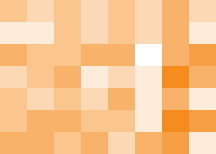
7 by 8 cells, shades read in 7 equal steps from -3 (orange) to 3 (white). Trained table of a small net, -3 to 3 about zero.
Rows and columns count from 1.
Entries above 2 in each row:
0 0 1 0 0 0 0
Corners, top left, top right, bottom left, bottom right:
0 1 -1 2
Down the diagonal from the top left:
0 2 0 2 -1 2 -2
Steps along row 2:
same down up down up down up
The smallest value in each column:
-1 -1 -1 -1 -1 -1 -3 -2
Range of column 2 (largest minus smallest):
3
